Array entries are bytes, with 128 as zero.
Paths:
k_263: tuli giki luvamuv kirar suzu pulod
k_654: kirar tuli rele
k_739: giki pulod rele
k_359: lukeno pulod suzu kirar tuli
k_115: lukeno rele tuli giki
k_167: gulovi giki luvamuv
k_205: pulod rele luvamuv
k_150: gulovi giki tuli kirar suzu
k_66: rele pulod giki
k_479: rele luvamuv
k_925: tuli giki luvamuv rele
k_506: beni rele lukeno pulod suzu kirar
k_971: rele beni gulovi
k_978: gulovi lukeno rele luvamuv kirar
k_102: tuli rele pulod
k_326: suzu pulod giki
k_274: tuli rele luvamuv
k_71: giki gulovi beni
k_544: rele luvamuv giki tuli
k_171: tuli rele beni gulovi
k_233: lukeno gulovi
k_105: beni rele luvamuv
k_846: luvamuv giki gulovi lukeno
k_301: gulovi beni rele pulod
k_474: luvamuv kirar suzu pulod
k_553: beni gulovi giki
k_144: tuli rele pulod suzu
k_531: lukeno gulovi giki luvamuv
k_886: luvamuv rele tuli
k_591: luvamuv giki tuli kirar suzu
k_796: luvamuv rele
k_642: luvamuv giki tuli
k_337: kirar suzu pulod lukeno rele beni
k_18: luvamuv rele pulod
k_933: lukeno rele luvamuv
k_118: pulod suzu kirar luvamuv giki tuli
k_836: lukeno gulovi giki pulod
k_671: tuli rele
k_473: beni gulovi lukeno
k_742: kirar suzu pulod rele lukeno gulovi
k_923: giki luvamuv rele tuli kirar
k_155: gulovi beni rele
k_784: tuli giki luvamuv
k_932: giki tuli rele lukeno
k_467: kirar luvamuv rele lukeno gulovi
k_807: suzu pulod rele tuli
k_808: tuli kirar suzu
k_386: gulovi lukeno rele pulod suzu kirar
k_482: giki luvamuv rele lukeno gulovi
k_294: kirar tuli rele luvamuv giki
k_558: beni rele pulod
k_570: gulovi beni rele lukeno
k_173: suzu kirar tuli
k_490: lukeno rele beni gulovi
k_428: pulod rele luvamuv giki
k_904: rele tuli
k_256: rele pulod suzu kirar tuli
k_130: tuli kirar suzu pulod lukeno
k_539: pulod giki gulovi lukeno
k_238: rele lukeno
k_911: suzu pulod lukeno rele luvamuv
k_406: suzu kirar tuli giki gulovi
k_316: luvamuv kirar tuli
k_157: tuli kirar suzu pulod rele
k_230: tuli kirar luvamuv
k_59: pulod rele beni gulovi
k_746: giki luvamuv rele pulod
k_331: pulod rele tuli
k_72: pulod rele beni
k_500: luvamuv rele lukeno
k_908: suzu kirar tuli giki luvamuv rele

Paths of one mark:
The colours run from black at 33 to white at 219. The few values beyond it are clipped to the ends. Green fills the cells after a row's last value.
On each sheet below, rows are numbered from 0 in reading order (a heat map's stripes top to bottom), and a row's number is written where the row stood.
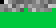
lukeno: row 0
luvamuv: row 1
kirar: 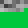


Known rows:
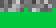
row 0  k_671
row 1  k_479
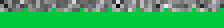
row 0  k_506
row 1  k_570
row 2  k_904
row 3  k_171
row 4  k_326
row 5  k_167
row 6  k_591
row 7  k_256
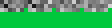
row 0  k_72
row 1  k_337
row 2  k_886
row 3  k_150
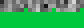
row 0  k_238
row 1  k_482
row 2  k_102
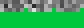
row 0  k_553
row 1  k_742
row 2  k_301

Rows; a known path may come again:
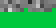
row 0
k_932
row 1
k_490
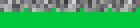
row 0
k_978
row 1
k_886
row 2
k_102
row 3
k_155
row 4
k_671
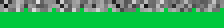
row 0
k_807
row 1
k_467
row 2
k_911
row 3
k_230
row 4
k_506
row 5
k_406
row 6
k_66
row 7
k_171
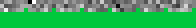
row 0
k_474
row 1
k_359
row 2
k_316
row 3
k_479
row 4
k_558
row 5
k_796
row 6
k_808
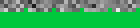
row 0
k_205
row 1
k_72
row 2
k_500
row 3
k_654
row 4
k_18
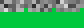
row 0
k_742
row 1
k_739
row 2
k_836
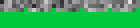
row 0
k_933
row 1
k_256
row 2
k_971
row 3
k_591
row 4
k_274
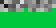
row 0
k_337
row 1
k_784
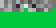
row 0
k_167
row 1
k_59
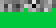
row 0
k_71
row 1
k_326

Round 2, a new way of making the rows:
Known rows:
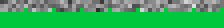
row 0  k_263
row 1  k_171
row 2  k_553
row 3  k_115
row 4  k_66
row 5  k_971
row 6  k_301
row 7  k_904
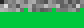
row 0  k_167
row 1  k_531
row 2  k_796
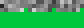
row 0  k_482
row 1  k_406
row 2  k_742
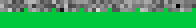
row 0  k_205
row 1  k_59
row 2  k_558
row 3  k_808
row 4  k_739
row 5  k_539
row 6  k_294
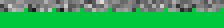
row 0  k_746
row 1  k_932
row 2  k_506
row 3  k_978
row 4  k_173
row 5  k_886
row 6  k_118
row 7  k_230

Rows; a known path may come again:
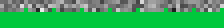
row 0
k_500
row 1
k_474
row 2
k_836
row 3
k_933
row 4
k_406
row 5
k_479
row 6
k_558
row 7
k_157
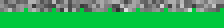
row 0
k_274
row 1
k_59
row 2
k_105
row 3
k_739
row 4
k_71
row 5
k_796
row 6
k_467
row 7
k_66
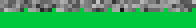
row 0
k_908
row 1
k_118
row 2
k_539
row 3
k_359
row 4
k_591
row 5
k_233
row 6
k_72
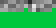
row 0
k_784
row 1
k_150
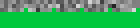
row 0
k_102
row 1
k_846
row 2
k_18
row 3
k_337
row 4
k_482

